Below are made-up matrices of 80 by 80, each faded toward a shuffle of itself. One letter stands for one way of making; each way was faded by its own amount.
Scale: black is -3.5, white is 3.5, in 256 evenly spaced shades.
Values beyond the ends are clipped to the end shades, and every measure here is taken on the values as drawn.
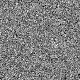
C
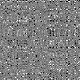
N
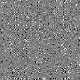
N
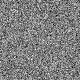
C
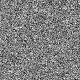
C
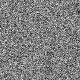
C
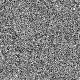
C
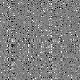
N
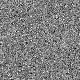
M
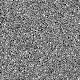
M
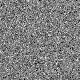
M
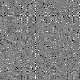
N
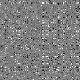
N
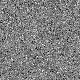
M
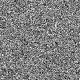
C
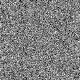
C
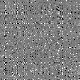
N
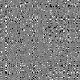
N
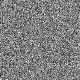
C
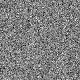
C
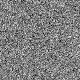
C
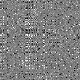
N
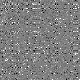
N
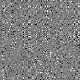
N
